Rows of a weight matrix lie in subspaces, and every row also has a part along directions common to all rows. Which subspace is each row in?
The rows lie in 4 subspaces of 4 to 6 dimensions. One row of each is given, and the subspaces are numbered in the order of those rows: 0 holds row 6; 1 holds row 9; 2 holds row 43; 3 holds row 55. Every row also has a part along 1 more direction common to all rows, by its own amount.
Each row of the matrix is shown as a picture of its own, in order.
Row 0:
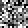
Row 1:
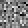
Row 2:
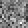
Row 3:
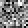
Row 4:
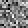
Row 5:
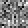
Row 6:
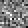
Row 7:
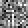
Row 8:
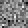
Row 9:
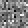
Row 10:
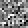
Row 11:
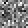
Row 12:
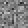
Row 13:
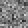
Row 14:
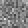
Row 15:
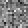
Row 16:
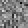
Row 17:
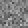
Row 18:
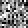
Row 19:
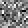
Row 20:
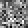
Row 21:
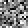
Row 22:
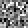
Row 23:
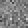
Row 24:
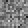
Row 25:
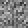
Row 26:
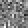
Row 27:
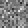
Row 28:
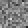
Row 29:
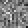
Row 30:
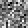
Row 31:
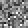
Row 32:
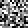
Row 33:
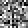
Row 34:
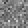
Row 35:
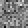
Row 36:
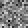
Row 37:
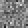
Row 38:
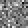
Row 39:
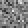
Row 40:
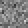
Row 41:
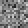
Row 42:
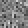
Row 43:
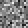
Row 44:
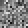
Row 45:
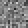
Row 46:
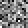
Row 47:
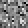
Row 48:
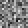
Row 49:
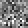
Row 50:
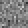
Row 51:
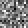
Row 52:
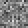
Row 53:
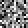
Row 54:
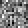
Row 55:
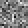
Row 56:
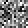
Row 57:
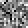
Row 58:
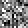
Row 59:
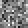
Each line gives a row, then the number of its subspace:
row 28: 0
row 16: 2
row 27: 3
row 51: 1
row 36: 0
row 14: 1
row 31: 0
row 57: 0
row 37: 2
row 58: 2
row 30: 2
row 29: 0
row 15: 1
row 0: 0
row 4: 0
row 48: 1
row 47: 1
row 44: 2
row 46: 1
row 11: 3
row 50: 1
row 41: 3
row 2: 3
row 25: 3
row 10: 0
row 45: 2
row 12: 3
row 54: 3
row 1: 1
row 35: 2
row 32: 0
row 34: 3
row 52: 2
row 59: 3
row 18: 1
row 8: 1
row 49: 0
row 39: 1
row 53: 1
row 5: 1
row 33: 2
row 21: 3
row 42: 2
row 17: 0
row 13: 3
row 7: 3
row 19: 3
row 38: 0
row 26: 2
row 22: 1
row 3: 2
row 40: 3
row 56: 3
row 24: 3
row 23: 0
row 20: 0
